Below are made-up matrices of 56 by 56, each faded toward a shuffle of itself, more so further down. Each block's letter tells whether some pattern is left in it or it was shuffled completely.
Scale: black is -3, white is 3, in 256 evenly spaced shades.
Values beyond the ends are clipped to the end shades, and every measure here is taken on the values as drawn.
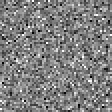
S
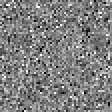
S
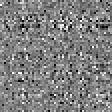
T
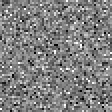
S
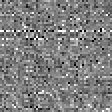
T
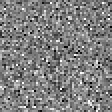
S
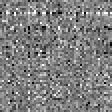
T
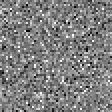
S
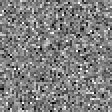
S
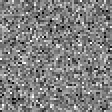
S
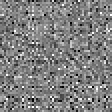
T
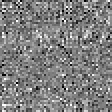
T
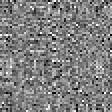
T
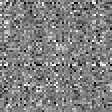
T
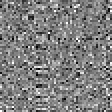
T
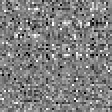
T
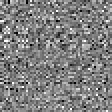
T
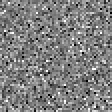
S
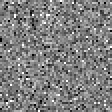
S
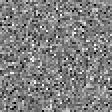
S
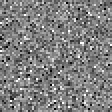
S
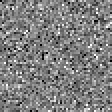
S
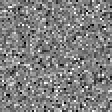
S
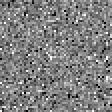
S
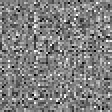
T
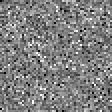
S
